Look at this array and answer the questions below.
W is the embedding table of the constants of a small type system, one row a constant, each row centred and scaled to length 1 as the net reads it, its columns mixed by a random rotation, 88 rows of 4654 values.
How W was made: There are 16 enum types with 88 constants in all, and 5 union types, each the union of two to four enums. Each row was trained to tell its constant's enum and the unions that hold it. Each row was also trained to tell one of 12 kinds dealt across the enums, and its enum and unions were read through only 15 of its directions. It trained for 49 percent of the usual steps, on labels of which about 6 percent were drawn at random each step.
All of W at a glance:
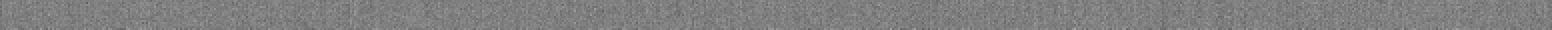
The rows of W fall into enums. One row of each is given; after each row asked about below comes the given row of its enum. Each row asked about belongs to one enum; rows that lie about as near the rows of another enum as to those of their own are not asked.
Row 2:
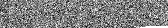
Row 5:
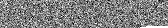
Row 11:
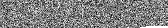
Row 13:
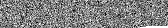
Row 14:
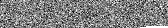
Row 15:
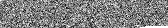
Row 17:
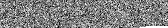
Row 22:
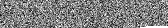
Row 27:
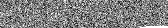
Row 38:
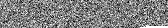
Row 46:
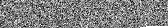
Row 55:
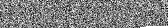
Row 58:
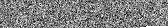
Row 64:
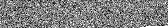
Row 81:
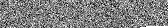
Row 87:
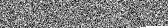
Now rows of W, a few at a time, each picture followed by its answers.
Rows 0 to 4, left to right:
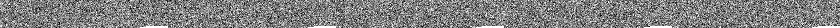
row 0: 87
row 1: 11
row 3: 58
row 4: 17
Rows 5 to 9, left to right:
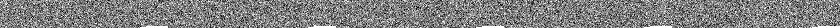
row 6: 38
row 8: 58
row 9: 64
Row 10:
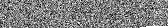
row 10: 58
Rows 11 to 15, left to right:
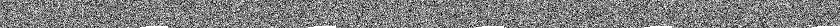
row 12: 11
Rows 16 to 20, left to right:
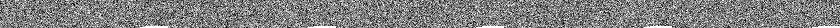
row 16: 13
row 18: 5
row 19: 46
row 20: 14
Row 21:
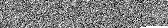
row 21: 81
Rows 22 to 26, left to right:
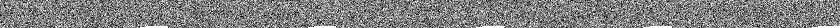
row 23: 58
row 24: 87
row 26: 14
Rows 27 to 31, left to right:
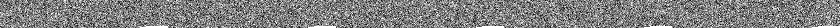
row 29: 17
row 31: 11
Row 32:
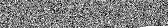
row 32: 13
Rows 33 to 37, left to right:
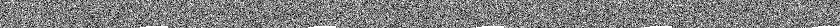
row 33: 22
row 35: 14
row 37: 46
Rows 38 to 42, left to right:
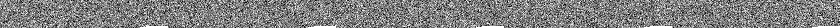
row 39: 13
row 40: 17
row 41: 58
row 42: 55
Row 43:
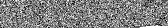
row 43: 46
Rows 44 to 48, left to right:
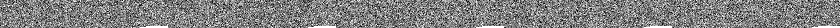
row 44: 11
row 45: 11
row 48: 81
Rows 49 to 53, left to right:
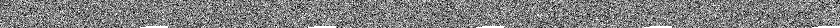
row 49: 27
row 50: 22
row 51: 81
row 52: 5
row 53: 58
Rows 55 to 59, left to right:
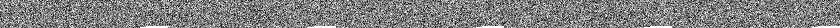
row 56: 22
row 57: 14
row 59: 13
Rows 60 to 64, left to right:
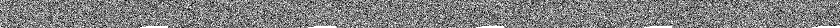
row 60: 5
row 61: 5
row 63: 13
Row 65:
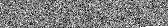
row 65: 17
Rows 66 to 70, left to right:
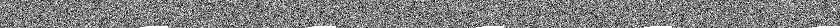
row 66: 46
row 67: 15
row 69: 22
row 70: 14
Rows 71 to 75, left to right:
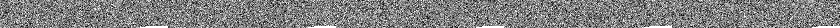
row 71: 17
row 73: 22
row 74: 5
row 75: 55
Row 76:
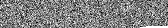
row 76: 13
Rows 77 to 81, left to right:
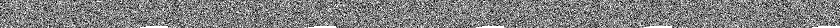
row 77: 17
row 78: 14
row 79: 46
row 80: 15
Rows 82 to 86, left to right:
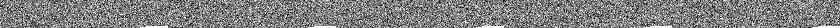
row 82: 64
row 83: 11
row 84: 15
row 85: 5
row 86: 46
